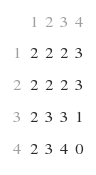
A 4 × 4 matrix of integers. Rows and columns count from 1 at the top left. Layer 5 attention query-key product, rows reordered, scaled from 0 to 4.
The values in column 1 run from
2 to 2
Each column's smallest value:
2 2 2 0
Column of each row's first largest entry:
4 4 2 3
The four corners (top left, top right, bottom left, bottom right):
2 3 2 0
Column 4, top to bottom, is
3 3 1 0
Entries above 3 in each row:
0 0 0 1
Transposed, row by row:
2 2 2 2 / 2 2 3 3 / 2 2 3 4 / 3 3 1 0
